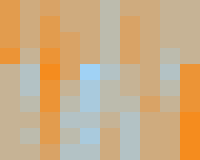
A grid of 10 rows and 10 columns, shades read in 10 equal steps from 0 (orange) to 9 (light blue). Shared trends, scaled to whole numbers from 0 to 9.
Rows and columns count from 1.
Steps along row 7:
up down up up down same down up down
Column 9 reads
5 5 5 6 7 6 5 4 4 4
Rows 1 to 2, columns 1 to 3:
2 4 3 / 2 4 2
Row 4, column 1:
1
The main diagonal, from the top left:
2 4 2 3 9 6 6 4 4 0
